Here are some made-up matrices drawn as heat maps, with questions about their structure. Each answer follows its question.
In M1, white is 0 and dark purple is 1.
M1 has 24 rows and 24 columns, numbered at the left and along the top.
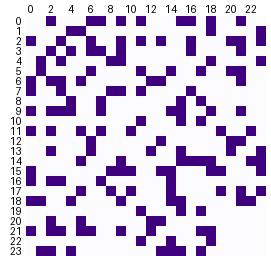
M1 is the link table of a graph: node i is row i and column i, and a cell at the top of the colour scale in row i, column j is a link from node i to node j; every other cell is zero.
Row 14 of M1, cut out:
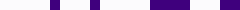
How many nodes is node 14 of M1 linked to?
8
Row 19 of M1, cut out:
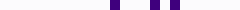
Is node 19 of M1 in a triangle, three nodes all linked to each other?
no
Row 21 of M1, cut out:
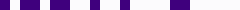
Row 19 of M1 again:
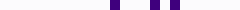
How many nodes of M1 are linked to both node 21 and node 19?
1
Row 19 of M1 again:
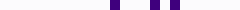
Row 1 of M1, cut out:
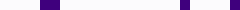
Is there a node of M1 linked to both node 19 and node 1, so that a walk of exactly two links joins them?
no
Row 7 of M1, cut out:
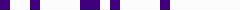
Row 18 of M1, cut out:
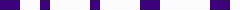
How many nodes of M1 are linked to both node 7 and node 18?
2
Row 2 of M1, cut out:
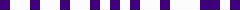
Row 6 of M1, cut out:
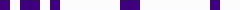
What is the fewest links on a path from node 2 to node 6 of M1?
1
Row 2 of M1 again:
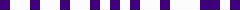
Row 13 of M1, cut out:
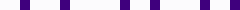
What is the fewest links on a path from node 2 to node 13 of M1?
1
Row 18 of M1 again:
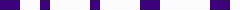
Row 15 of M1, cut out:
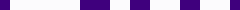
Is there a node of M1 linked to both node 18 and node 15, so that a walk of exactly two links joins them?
yes
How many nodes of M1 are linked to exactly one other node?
0
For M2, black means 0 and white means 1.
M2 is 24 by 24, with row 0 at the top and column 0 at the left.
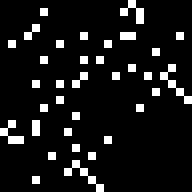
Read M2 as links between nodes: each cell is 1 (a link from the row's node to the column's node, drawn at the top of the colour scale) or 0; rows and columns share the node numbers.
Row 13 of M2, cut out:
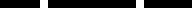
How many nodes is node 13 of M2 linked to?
2
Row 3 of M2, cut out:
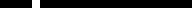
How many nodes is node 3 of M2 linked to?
1
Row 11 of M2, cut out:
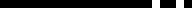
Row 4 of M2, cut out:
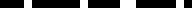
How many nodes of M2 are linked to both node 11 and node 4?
1
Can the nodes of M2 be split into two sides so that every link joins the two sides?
no
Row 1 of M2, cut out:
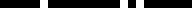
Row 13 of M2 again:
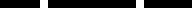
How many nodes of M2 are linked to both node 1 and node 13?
2
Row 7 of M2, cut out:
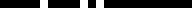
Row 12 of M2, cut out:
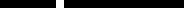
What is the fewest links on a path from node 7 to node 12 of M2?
1
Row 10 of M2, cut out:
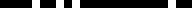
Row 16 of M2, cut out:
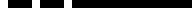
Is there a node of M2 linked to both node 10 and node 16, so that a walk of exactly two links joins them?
yes
